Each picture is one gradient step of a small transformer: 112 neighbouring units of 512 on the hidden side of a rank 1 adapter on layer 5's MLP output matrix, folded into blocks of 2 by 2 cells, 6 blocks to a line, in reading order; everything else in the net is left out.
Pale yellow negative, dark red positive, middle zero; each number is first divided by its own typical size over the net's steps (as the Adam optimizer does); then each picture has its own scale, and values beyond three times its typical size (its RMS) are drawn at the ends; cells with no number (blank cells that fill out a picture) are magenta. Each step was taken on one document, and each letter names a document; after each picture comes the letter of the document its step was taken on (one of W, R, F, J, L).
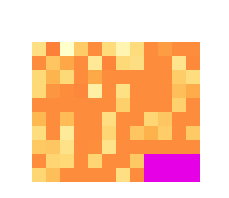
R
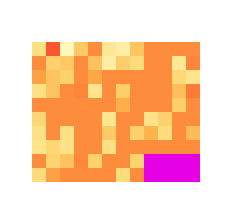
R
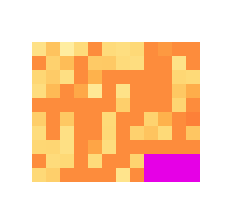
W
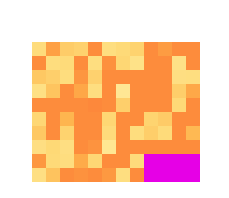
W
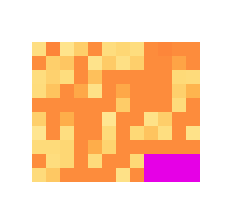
W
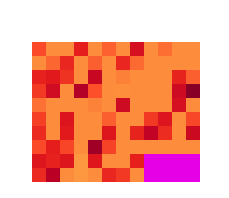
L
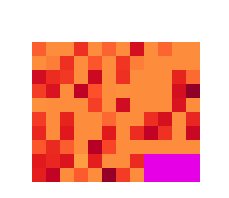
L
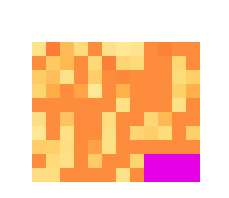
W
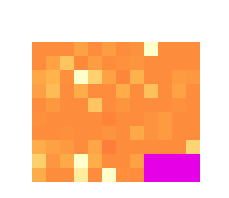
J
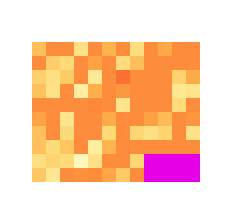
L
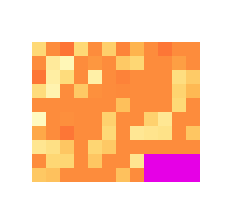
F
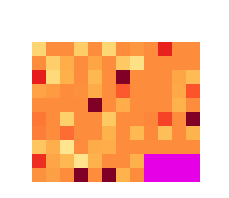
L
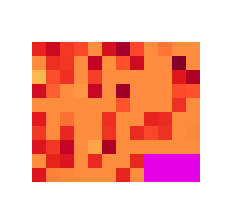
W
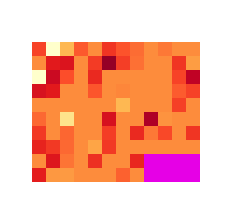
R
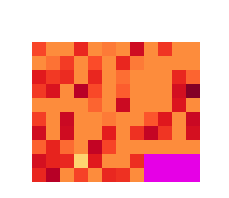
L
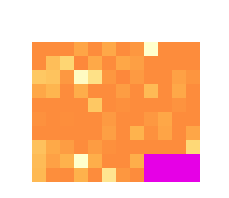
J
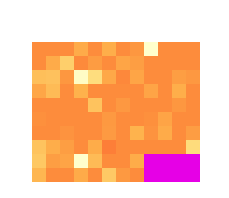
J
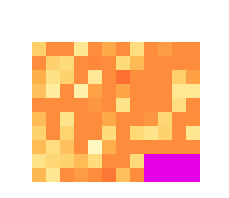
L
